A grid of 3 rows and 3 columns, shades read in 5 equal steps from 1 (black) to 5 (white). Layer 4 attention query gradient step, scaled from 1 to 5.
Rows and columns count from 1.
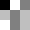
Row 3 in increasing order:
3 4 5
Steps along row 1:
up down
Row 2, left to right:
4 3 4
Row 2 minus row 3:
-1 0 0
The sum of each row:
9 11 12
